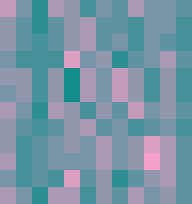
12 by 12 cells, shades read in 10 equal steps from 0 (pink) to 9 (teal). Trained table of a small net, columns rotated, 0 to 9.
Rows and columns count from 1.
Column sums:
46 69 85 59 52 57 55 64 57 55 49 77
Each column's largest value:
5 7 8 7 9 7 6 8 7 7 6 7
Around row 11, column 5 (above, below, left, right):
5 3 7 6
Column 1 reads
2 4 4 5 4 5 3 4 4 3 5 3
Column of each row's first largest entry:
3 3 3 8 5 5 3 3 2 2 8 3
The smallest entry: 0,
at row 10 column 10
